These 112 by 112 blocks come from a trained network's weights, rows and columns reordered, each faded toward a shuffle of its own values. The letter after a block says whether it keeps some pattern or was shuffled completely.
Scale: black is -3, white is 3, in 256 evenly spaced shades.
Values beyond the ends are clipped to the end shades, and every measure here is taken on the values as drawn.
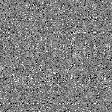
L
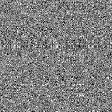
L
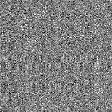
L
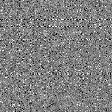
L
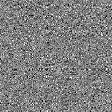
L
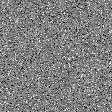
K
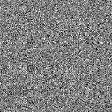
L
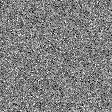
K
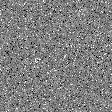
K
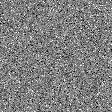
K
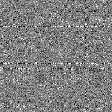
L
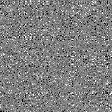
L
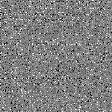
L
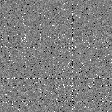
L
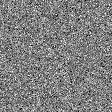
K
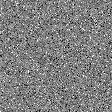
K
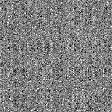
L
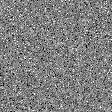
K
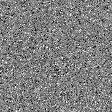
K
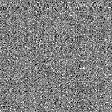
L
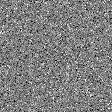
K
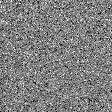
K
